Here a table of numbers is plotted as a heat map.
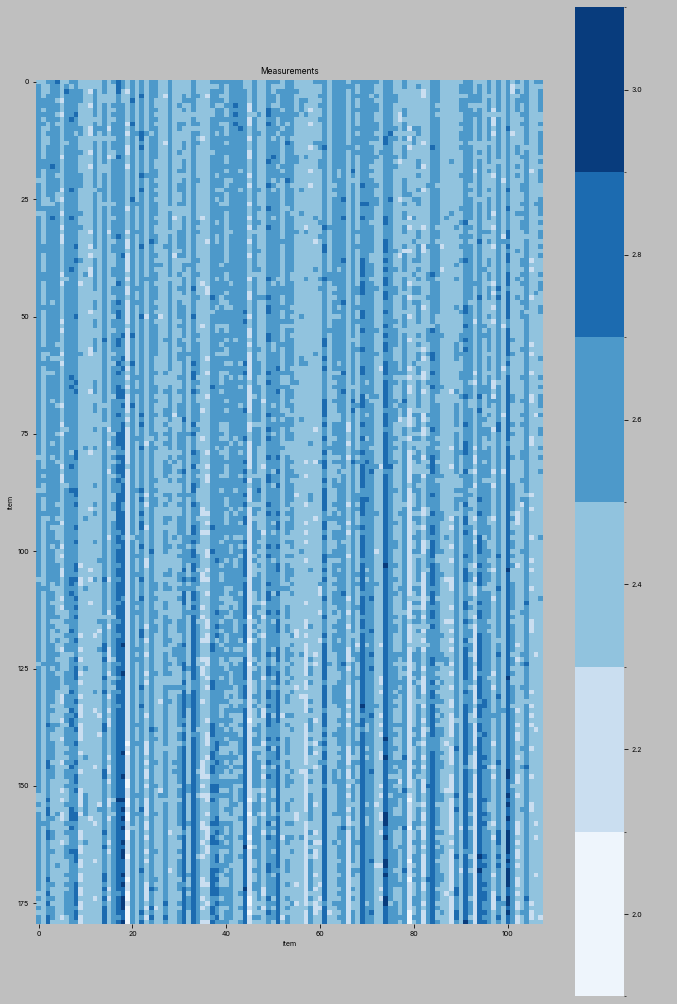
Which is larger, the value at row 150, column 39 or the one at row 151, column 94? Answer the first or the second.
the second
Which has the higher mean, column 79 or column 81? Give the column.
81
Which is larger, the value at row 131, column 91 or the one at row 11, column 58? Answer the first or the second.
the first
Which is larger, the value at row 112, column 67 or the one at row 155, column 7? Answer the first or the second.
the second
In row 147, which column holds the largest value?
100
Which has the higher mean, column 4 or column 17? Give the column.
17
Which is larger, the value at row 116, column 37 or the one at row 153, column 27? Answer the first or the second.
the first
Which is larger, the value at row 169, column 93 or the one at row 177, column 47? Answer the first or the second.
the second
